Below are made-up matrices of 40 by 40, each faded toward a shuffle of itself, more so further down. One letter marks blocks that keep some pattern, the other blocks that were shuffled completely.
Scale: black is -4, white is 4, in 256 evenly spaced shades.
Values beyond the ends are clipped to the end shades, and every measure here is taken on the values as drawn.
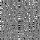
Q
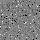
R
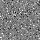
R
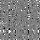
Q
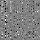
Q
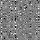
Q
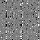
Q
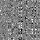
Q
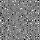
Q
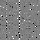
Q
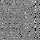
Q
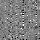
Q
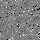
R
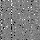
Q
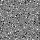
R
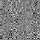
Q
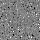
R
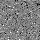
R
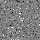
R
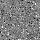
R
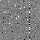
Q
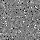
R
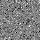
R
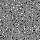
R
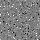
R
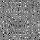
Q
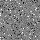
R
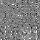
Q
